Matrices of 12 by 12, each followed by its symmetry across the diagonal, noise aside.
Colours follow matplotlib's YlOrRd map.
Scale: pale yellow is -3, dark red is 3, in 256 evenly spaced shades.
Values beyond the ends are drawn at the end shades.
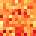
neither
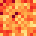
symmetric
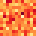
neither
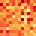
neither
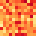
antisymmetric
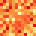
symmetric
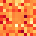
antisymmetric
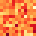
antisymmetric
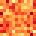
antisymmetric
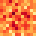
symmetric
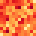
symmetric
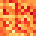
antisymmetric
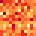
neither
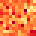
neither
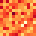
symmetric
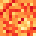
symmetric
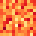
neither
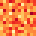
antisymmetric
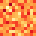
symmetric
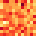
antisymmetric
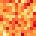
neither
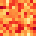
antisymmetric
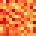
neither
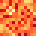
symmetric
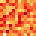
neither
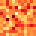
antisymmetric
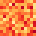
neither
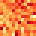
antisymmetric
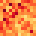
symmetric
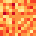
symmetric
